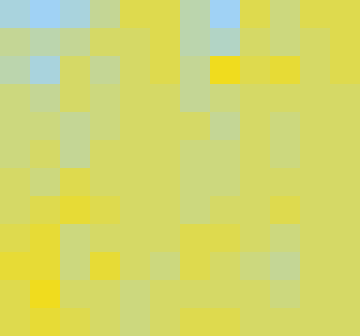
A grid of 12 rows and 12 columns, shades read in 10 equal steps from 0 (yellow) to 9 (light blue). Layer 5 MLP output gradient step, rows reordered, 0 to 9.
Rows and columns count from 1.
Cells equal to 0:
2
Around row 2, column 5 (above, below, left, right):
2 3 3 2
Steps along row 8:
down down up up same up down same down up same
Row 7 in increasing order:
2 3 3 3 3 3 3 3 3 4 4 4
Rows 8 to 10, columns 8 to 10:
3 3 2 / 2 3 4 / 3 4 5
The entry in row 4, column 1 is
4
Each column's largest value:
8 9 8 5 4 4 6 9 4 5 3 3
